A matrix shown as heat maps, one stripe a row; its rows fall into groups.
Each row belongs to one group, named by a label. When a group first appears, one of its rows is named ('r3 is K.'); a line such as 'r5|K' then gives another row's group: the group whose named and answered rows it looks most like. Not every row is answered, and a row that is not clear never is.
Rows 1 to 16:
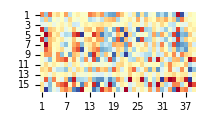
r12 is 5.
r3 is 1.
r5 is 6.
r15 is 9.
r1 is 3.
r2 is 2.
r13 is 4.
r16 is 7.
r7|6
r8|6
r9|6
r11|4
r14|4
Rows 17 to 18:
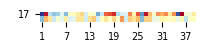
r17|2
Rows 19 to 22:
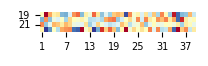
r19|6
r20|2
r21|3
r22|7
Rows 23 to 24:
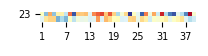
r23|1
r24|5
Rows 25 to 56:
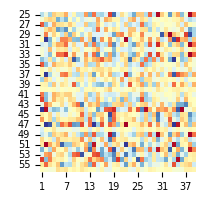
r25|9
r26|5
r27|3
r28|5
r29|4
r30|7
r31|9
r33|9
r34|1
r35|3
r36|1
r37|7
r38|2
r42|3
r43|6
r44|2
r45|5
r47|7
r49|9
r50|5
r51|6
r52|9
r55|6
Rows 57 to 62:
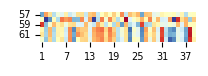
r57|2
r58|7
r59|3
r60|1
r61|1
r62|1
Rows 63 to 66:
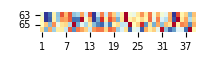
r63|7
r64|7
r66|1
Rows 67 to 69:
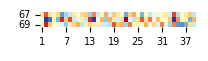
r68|7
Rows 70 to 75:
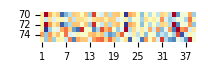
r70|6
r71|1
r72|6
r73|7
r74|3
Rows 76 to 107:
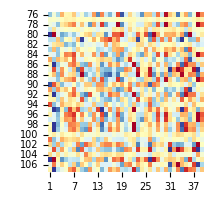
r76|9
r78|9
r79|2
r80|2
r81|1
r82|5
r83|2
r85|3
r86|7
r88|4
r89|9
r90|2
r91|3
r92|7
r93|4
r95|7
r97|9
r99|7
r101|3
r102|1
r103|4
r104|1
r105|2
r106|4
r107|7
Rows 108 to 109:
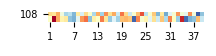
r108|5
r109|6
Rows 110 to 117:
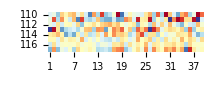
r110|9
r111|4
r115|4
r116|2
